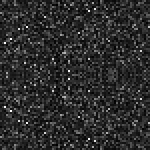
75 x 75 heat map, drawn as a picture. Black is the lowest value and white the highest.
Odd rows or columns: none. Seam: none. Stripes: none. Grain: fine. Mirror symmetry: top to bottom. Average level on the scale: 20%. Histogram: skewed, a long tail of high values.
